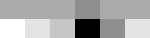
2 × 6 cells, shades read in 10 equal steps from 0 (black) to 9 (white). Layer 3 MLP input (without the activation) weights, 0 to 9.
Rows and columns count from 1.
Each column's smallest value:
6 6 6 0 5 6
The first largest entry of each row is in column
1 1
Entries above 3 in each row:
6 5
